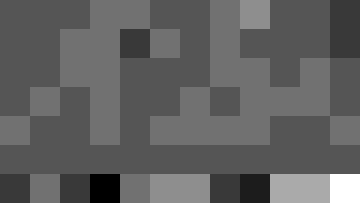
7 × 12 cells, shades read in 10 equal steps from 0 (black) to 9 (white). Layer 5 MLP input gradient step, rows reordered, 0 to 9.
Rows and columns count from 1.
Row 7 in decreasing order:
9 6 6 5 5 4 4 2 2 2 1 0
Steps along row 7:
up down down up up same down down up same up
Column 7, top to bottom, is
3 3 3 4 4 3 5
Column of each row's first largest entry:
9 3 3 2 1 1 12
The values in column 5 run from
2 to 4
